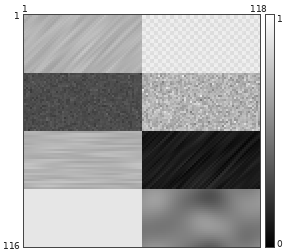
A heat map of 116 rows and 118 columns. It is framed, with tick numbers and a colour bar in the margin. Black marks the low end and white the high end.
The table splits into 4 rows of 2 panels. Panel 1,1: high, slanting up to the right, faint in contrast. Panel 1,2: very high, checkered, faint in contrast. Panel 2,1: low, fine-grained, faint in contrast. Panel 2,2: high, fine-grained. Panel 3,1: high, streaked across, faint in contrast. Panel 3,2: very low, slanting up to the right, faint in contrast. Panel 4,1: very high, flat. Panel 4,2: middling, smooth.
